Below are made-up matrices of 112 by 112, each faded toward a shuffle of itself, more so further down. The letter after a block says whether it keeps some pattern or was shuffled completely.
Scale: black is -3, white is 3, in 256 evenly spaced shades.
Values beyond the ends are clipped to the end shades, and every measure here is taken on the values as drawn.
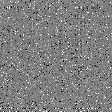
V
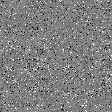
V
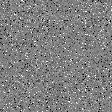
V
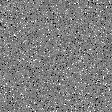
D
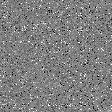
V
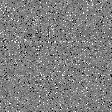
V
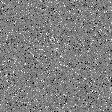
D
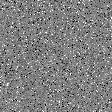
D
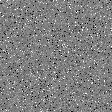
D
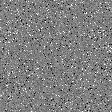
D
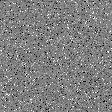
D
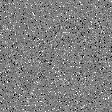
V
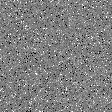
D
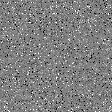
V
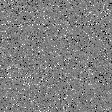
V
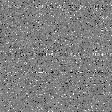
V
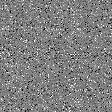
V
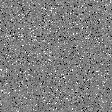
V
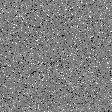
D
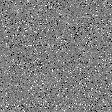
V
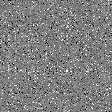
V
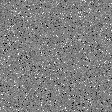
D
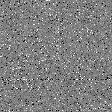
V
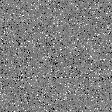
V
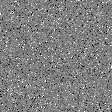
D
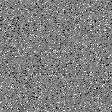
V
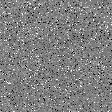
V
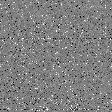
V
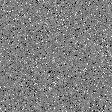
D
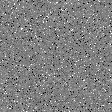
D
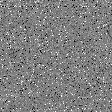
V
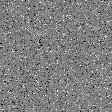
D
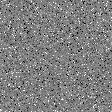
D
